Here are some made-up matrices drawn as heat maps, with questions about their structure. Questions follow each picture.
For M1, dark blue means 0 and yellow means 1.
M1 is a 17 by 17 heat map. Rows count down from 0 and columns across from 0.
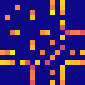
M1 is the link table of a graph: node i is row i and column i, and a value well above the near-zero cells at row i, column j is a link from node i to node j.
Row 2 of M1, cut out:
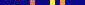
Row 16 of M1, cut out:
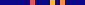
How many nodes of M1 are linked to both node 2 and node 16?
3
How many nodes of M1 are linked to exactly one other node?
4
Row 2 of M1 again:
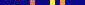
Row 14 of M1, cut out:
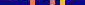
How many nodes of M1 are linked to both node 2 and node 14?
3
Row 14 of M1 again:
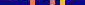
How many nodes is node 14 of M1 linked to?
3
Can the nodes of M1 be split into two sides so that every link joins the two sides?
no
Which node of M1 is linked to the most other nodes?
node 12
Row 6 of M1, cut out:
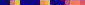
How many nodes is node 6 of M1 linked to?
8
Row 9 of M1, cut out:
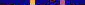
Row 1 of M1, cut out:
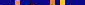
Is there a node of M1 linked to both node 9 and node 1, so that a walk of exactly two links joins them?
yes
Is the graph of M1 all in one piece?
yes
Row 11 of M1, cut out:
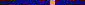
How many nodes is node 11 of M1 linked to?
1
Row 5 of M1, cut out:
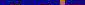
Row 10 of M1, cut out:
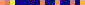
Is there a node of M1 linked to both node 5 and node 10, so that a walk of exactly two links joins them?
no
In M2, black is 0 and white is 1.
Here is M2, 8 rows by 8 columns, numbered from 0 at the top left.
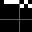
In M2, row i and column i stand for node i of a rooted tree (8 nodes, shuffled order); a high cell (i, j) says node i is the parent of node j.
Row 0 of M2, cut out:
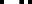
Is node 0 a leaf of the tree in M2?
no
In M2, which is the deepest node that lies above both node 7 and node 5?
1
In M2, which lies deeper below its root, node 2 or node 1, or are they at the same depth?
the same depth
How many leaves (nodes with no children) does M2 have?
6
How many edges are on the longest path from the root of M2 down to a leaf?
2
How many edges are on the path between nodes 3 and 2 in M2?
2
